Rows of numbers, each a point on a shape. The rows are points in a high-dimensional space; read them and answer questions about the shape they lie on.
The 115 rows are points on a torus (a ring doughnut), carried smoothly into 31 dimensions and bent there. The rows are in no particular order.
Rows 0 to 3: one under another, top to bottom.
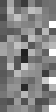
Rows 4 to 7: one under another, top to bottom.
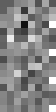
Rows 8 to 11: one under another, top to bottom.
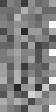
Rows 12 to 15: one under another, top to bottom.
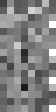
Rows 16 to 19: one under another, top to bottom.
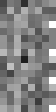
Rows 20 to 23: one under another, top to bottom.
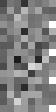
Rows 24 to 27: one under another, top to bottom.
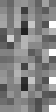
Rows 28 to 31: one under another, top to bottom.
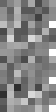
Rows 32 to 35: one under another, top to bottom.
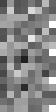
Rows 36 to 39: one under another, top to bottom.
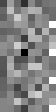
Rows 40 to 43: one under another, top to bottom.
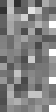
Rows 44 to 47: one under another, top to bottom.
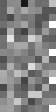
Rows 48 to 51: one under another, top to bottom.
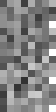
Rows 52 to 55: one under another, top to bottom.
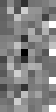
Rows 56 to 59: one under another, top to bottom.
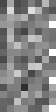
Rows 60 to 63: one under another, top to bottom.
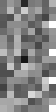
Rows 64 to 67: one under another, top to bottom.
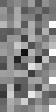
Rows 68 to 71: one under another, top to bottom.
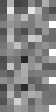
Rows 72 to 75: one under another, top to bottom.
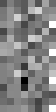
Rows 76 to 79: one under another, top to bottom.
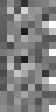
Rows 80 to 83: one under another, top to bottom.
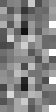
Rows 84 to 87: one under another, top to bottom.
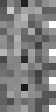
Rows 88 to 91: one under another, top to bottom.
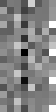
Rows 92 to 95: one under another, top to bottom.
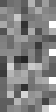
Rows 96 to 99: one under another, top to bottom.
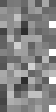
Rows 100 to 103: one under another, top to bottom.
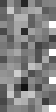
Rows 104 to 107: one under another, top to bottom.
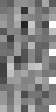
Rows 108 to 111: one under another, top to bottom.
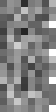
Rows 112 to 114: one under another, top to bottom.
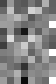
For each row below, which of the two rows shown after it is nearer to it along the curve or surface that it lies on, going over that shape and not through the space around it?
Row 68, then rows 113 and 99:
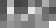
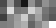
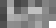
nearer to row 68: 113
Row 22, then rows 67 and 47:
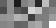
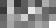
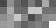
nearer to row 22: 67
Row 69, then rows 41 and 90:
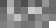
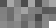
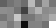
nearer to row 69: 90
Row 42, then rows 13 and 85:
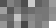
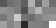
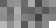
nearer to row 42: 13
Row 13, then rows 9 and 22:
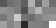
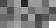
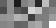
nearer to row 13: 22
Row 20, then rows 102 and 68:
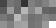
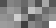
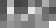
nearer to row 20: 68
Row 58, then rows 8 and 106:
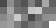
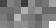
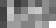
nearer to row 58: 106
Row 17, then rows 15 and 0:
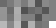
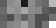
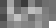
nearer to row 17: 15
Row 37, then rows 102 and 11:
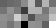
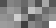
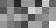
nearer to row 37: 11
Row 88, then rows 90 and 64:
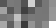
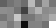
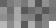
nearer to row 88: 90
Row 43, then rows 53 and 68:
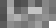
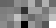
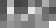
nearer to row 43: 68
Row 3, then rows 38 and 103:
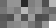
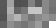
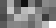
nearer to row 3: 103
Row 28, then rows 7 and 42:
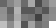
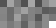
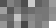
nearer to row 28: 7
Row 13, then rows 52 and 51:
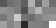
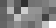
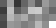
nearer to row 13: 51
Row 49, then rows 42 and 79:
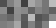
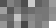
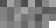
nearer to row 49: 42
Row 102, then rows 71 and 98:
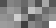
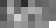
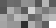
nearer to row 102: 98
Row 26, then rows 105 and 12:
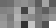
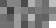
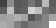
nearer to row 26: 12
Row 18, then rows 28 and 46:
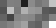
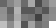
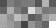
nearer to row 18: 28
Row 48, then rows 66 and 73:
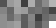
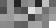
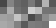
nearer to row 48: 73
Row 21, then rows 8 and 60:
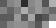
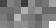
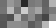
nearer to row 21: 60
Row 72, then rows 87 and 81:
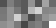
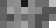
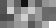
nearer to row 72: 81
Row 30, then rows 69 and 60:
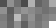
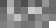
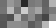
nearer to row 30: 60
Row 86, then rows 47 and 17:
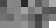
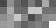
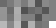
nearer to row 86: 17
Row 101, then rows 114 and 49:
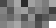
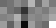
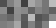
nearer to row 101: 49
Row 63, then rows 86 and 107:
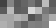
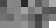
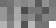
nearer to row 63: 107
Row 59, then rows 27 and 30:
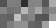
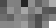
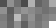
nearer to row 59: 30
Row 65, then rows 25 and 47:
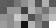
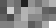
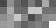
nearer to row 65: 47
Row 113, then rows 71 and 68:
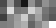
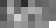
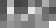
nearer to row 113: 68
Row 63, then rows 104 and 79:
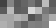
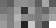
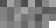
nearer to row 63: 104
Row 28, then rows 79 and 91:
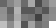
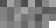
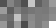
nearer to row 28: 79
